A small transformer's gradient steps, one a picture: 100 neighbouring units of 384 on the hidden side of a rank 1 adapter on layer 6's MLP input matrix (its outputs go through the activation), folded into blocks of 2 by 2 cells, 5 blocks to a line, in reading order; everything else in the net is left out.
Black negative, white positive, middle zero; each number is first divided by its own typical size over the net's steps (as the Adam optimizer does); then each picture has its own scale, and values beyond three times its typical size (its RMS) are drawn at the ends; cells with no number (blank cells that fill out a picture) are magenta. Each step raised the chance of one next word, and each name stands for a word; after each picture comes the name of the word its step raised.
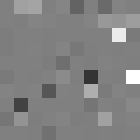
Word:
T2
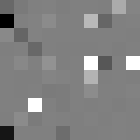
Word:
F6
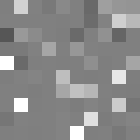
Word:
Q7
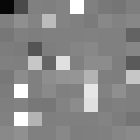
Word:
Q7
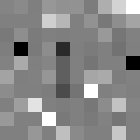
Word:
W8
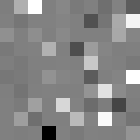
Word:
T2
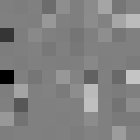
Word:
T2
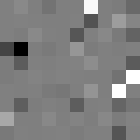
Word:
T2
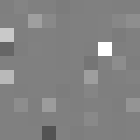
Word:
W8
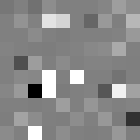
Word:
Q7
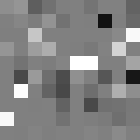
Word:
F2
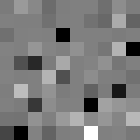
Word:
F2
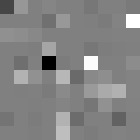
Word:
T2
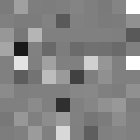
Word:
F6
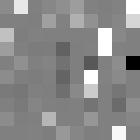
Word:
W8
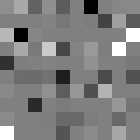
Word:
F2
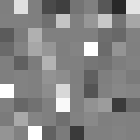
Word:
Q7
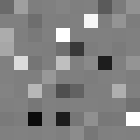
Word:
F6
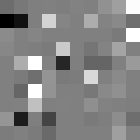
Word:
F6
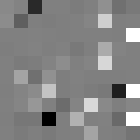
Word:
W8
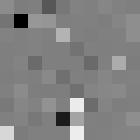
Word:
W8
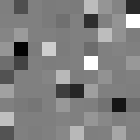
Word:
T2
